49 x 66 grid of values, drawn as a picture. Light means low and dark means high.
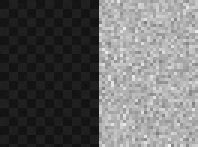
The table splits into one row of 2 panels. Panel 1,1: very high, checkered, faint in contrast. Panel 1,2: low, fine-grained.
